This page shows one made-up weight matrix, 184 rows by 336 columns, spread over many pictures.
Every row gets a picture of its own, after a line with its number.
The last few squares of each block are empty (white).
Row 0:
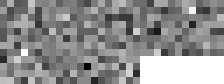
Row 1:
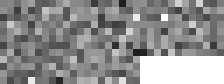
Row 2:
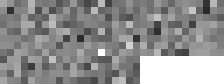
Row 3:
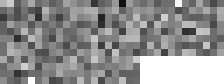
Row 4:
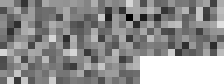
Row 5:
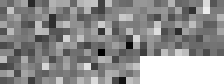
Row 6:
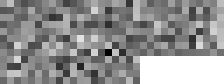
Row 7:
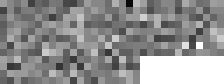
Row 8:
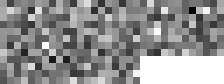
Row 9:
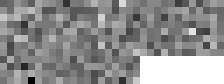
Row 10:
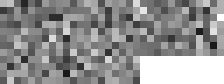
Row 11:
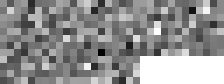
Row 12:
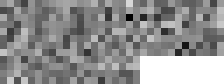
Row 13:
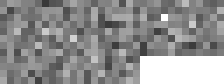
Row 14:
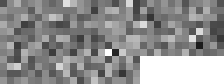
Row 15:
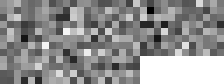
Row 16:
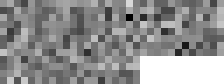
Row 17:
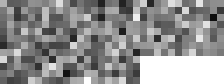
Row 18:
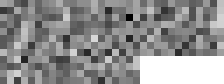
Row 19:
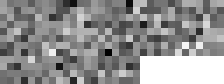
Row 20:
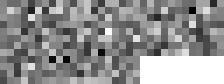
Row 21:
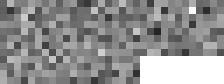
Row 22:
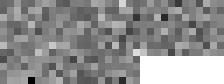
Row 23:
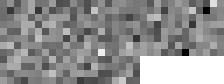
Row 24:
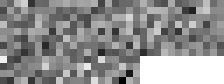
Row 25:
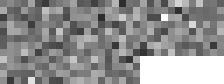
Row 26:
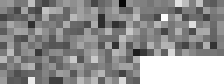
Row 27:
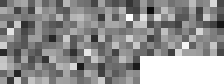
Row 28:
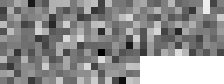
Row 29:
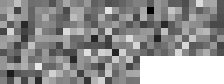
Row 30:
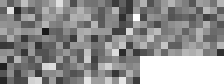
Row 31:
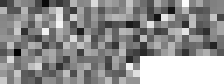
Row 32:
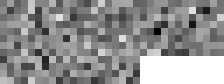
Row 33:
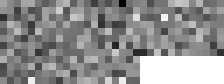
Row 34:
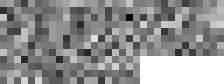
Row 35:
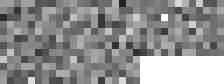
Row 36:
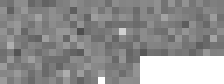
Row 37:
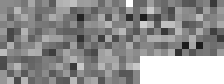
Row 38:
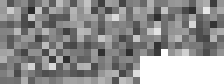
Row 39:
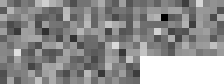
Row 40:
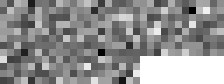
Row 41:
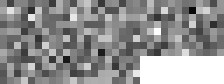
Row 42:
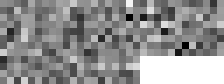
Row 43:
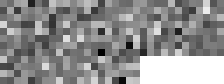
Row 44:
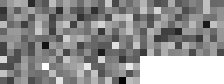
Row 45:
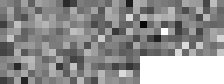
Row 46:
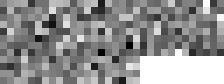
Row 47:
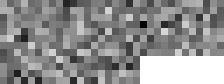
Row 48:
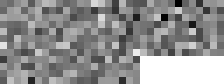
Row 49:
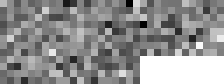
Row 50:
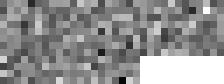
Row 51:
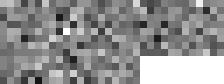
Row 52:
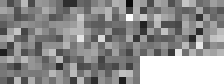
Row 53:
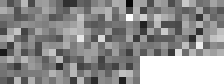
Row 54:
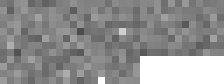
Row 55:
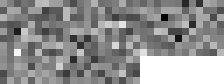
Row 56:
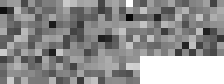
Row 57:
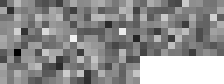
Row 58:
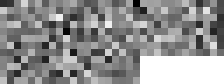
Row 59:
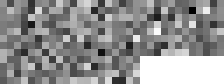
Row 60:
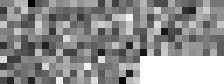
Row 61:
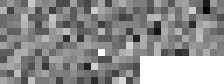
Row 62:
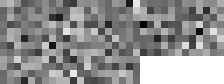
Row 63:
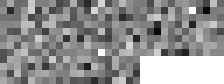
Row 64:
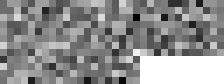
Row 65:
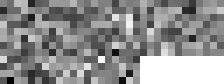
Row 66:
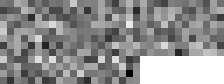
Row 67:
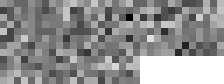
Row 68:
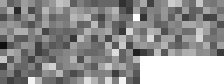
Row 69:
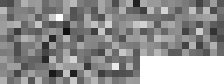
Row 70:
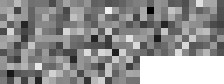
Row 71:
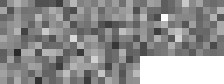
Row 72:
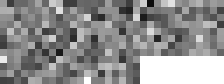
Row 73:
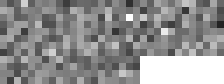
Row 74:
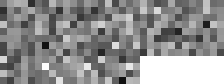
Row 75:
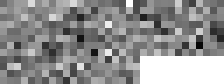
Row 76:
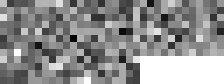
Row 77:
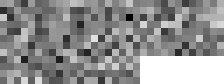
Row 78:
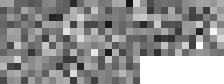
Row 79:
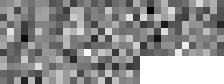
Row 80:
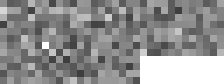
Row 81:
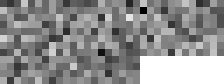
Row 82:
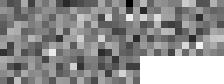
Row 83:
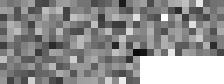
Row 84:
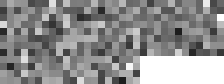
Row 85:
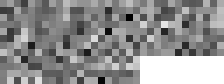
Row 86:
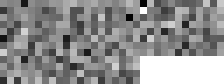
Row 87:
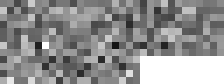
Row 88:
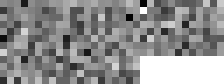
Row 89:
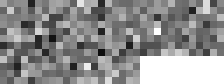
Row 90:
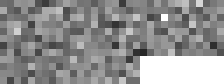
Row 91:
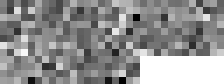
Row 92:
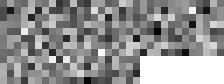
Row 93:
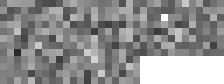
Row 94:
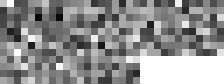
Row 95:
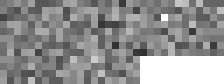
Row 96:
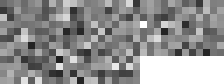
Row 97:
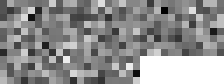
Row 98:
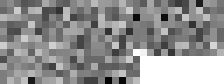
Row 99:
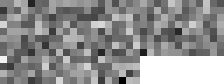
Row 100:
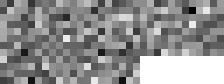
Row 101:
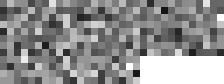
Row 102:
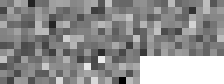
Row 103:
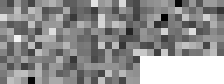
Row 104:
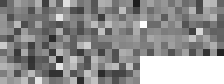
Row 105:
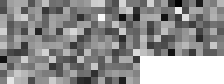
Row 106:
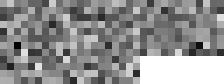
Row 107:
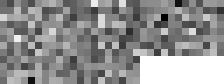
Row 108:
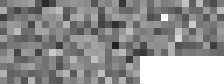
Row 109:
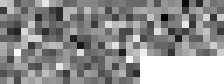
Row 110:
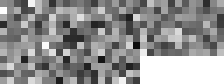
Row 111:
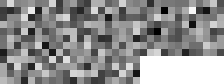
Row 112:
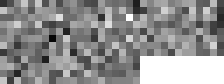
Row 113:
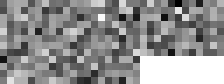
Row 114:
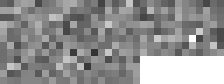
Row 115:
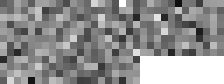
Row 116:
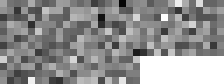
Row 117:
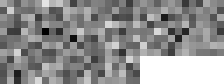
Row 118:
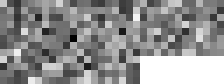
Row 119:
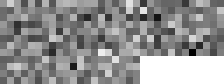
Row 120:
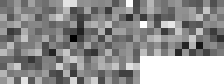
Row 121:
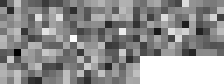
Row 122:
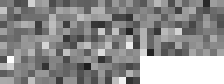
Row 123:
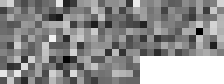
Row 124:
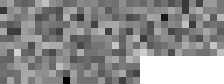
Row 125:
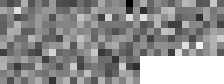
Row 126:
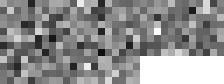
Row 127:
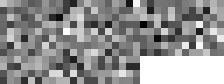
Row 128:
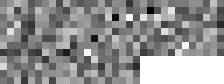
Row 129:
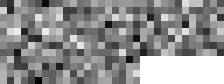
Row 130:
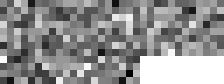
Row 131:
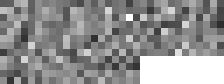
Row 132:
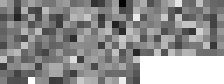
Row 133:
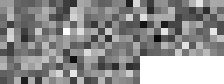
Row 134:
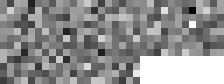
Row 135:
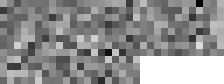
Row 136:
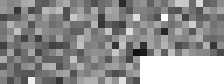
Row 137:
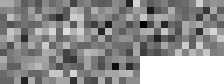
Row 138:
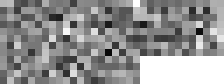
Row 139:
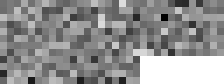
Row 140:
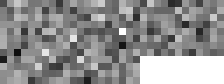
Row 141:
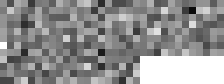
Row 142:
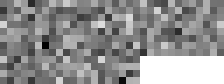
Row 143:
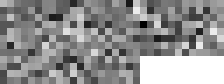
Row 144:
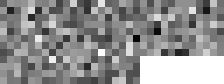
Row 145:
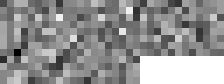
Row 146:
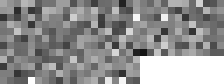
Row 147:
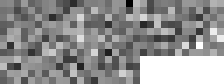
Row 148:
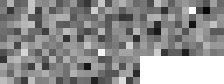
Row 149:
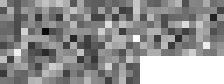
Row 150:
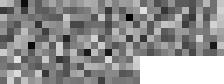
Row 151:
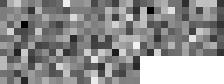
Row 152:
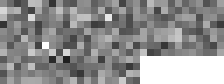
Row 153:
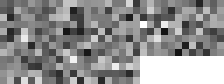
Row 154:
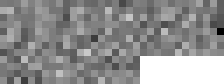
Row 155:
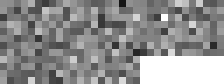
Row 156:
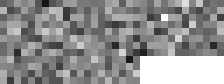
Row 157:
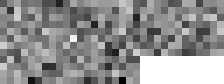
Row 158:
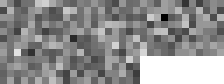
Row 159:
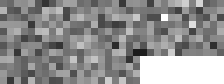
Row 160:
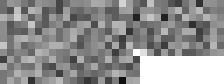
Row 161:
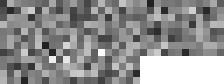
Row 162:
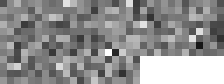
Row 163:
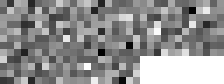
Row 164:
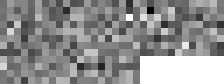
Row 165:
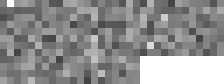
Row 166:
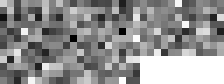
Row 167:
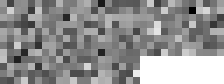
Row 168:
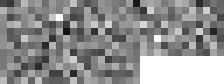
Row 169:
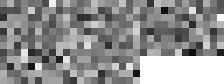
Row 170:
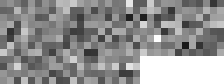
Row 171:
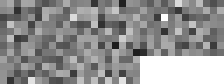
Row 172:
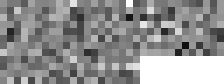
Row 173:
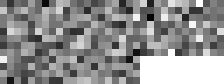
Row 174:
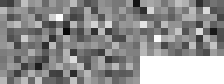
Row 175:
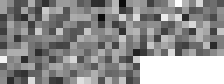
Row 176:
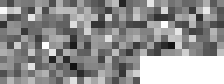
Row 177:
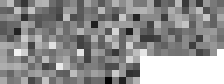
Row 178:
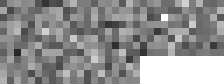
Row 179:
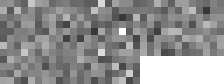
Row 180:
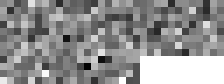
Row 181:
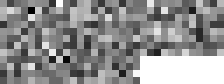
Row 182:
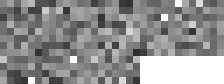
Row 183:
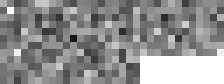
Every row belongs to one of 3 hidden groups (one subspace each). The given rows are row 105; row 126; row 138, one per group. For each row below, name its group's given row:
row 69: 138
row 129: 105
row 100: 126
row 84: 126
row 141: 126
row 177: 105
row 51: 138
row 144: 126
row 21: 126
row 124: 105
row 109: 105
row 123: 138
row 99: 126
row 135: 138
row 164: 138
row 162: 138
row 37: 138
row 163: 126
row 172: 138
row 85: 138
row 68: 105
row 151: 138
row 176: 126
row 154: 138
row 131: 138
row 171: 105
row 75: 138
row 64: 105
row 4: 138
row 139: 105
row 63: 126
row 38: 126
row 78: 138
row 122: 126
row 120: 138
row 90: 105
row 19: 138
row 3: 105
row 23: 126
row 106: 126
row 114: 138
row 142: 126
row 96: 138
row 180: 126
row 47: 138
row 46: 126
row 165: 105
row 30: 105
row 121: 105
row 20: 126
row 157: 105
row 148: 126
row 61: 126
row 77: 138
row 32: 126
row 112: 138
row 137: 138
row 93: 105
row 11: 126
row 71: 105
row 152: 126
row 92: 126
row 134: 126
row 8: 126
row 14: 138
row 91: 105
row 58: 138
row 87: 126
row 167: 126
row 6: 138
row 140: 105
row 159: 105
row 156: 105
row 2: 126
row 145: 105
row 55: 105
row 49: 138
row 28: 126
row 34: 138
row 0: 126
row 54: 105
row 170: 138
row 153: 138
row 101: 126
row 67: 138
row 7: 138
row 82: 138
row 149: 105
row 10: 138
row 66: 126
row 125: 138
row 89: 126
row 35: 105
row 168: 138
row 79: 138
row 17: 105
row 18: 138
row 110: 126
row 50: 126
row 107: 105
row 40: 126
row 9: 105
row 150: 138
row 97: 126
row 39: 105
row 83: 105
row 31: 105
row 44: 126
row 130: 126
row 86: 138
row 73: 138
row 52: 138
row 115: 105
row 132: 105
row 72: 105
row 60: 126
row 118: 105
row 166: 105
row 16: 138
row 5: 126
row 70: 138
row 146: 105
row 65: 126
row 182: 105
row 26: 105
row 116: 105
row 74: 126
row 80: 126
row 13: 105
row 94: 105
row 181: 126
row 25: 105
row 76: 105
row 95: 105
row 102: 126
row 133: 138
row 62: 138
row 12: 138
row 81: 138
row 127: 138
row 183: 105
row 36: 105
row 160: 105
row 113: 105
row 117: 105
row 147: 138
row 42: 138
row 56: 138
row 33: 105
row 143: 138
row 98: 105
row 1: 105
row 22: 105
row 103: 105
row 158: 105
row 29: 138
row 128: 138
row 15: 138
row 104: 138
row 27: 138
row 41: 126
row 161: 126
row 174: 138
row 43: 126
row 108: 105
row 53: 138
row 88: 138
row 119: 138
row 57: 105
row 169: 126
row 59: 126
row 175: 105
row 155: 105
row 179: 126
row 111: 126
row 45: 138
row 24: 126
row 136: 105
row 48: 105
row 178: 105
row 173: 105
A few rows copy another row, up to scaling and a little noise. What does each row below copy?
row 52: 53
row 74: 44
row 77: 34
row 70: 29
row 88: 86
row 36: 54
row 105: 113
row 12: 16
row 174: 168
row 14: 162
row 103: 107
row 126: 89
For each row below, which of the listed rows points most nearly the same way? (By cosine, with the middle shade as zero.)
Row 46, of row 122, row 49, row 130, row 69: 130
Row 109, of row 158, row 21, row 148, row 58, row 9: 158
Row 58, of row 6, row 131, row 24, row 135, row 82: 131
